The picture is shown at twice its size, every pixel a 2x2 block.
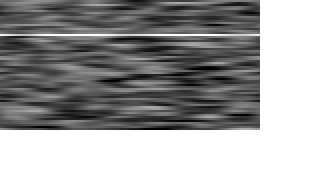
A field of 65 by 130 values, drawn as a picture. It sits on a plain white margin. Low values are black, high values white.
Streaks run across, left to right. Row 18 differs from the rows beside it. The top left is the ninth with the highest average.
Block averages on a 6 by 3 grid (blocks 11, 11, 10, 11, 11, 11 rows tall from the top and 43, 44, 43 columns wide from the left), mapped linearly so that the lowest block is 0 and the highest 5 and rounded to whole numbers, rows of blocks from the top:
3 2 1
5 4 5
2 2 2
3 3 0
2 2 2
2 1 1
